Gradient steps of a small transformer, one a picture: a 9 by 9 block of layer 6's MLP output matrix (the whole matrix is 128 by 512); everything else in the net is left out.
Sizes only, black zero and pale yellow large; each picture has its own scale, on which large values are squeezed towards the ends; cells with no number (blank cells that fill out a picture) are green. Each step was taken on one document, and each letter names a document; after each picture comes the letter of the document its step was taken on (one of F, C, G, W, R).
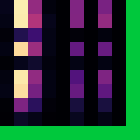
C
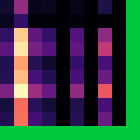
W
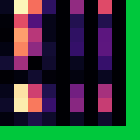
C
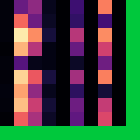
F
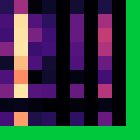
W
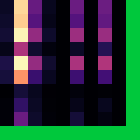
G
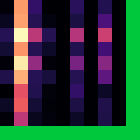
G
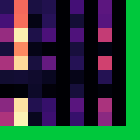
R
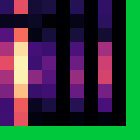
R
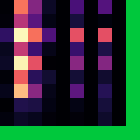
C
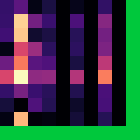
W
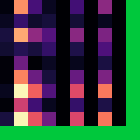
G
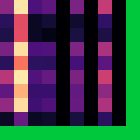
R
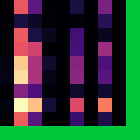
F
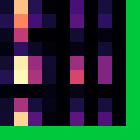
G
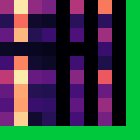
R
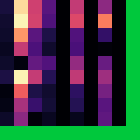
G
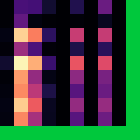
F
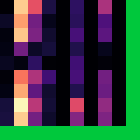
C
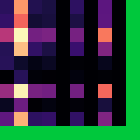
W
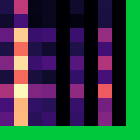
W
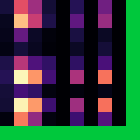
F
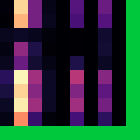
C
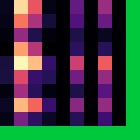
F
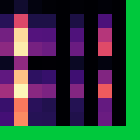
W
